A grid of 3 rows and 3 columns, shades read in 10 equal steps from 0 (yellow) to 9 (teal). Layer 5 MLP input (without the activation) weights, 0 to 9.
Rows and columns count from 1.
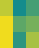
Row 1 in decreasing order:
9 7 2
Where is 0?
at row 2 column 1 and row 3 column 1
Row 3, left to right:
0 8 3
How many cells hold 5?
1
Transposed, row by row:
2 0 0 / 9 6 8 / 7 5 3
